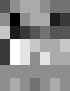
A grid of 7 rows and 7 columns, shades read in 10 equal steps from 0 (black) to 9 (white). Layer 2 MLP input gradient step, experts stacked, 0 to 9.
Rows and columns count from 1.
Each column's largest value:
7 9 8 7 8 6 7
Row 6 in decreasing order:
5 5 5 5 5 5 5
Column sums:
29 35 39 36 39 31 32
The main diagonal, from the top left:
3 0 2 7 8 5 5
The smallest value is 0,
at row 2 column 2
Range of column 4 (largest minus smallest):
4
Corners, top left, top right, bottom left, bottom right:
3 4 5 5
